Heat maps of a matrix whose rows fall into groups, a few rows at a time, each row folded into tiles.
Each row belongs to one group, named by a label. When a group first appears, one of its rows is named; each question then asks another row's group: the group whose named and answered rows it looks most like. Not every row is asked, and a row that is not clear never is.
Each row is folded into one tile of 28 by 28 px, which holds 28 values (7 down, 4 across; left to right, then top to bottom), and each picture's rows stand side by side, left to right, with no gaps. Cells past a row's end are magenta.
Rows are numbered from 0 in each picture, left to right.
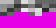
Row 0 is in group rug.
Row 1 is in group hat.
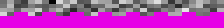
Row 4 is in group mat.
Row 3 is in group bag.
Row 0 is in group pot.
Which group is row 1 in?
pot
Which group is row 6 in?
mat
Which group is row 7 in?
rug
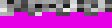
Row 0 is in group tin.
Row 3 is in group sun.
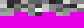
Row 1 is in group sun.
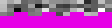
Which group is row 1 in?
mat
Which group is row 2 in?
bag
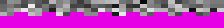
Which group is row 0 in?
pot
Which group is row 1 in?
tin
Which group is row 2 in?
pot
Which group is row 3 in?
bag
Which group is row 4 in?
hat
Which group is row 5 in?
pot
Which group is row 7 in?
hat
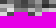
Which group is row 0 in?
pot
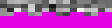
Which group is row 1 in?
tin
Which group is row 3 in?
hat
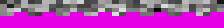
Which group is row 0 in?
mat
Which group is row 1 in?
sun
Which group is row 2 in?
bag
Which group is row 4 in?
pot
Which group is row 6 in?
sun
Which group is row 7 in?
pot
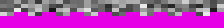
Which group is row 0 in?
mat
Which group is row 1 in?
sun
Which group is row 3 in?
tin
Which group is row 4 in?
rug
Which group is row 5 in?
tin
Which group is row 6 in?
bag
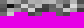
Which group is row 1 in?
rug
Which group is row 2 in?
sun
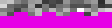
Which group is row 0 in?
rug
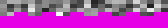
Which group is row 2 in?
pot
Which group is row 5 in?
sun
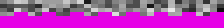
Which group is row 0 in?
bag
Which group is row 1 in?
mat
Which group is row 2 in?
rug
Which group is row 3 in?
pot
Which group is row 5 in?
hat
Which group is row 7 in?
sun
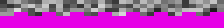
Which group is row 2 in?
tin
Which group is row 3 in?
sun
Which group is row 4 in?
mat
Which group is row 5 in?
rug
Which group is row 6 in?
hat
